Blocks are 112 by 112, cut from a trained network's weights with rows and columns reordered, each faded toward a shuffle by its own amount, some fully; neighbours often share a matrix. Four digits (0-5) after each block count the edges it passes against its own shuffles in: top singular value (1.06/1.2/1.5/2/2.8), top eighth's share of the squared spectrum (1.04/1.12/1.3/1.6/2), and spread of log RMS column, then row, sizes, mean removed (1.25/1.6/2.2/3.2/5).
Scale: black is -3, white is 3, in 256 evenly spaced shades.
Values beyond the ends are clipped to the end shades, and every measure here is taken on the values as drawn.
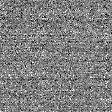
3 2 2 1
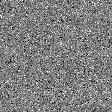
0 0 0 0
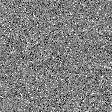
0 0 0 0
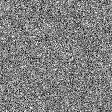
0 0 0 0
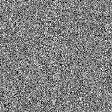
2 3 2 2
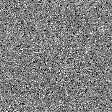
1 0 0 0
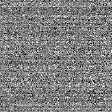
3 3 3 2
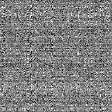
3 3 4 2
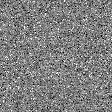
0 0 0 0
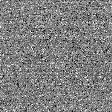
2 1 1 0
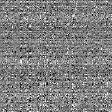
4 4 4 2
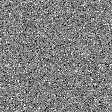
0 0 0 0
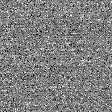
2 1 1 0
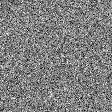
1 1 0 0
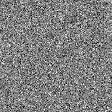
2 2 1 1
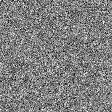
2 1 0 0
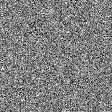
1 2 0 0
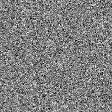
2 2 1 1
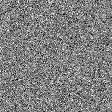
2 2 0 0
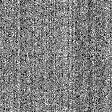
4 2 0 2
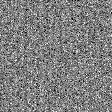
1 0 0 0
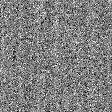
1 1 0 0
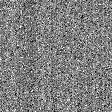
2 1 0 0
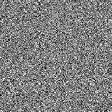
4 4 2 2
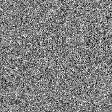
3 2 1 1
